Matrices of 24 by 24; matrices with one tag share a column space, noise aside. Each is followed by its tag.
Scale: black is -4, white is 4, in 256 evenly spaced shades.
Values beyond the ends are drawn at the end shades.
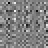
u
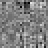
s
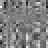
s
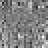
s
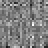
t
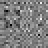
u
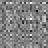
u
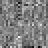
t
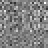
u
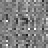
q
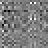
u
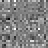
q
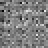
u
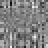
s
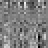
s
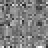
t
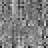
t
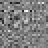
u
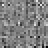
t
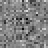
q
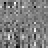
s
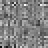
t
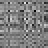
u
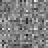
q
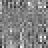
s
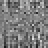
s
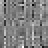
t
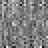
t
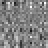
s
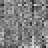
t
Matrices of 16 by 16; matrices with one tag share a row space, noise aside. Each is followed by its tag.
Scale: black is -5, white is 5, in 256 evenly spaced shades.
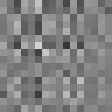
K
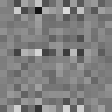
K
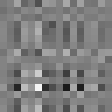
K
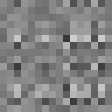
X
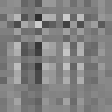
K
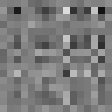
X
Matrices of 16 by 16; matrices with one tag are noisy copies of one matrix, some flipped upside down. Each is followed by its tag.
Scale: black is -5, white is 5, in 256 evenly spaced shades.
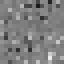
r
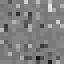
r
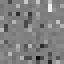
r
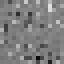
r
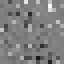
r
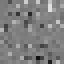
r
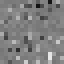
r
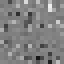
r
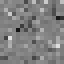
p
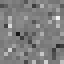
p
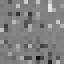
r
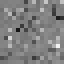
p
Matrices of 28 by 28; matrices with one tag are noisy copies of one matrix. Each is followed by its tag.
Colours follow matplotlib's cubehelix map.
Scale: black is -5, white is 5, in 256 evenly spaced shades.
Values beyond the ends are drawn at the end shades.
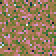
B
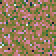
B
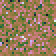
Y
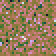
Y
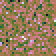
Y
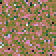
B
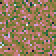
B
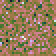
Y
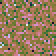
B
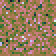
Y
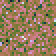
Y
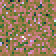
Y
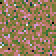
B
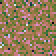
B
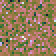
Y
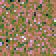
Y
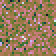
Y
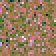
Y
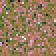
Y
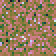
Y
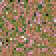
Y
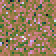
Y
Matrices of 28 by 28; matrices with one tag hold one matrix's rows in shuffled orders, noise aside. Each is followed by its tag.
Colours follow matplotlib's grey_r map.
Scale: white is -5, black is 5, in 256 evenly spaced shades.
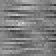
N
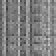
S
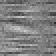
N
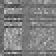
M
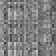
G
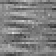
N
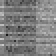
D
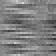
N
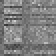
M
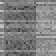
D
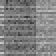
D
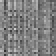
G
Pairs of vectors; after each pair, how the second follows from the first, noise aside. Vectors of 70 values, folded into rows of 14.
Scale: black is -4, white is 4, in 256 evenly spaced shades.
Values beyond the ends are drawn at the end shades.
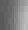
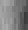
negated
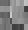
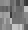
negated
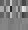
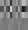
negated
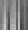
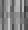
wrapped around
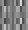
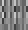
wrapped around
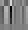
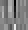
wrapped around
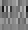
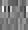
negated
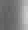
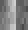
wrapped around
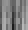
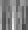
negated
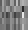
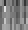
wrapped around
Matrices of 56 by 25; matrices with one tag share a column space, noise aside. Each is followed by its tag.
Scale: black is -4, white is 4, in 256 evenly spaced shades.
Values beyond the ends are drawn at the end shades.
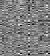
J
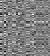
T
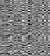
J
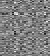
T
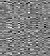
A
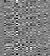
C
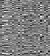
J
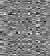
T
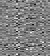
C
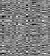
J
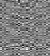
C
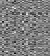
T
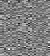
C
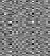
T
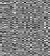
A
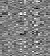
T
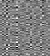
C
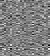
C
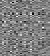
T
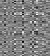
T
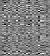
J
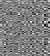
T
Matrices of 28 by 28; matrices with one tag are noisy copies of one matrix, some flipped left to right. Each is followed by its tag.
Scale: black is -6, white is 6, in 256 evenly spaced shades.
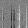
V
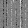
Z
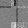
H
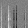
V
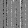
Z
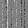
Z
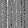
Z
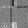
H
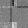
H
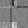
H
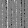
Z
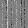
Z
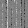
Z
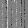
Z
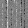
Z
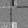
H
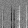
V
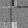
H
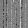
Z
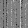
Z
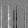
V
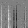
V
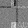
H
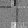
H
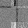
H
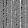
Z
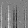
V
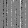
Z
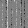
Z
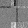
H
